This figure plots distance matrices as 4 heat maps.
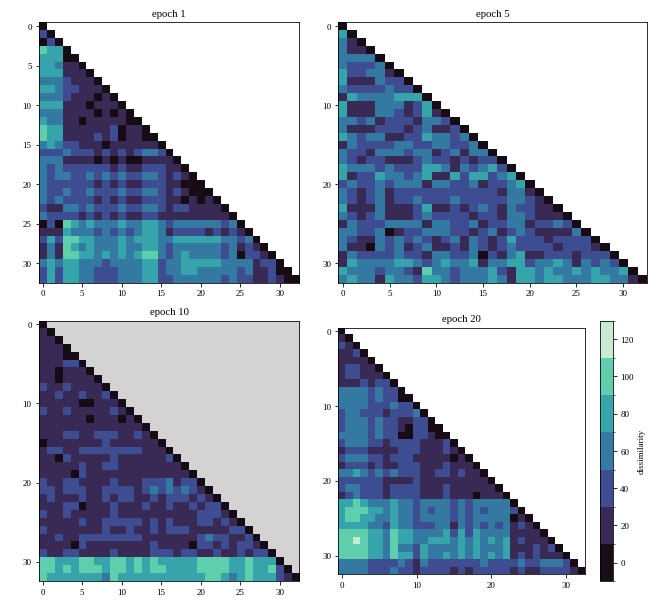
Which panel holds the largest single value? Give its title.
epoch 20
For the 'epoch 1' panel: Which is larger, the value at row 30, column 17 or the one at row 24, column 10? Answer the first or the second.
the first
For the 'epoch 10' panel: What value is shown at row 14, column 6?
20
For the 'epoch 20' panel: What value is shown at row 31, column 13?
40
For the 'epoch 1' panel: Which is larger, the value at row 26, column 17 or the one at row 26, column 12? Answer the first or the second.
the second
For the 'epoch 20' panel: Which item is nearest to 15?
17
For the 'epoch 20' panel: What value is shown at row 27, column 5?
80
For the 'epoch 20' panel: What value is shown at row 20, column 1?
40
